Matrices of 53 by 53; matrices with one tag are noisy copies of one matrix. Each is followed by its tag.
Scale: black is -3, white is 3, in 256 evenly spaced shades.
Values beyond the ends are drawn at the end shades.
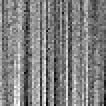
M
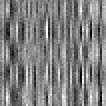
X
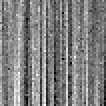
M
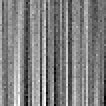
M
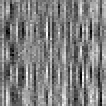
X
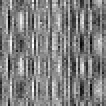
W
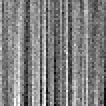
M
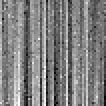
M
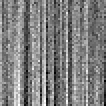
M
